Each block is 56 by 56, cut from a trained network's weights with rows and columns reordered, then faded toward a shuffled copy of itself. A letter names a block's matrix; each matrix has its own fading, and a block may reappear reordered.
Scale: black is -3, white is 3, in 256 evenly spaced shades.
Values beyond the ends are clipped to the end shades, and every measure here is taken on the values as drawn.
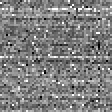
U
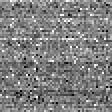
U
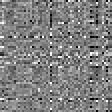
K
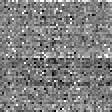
U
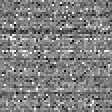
U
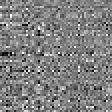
K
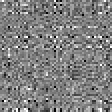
K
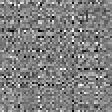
K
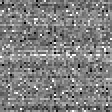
U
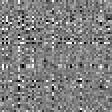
K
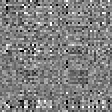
K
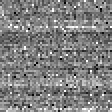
U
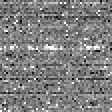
U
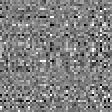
K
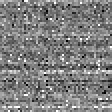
U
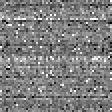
U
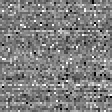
U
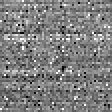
U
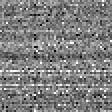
U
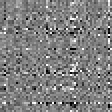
K
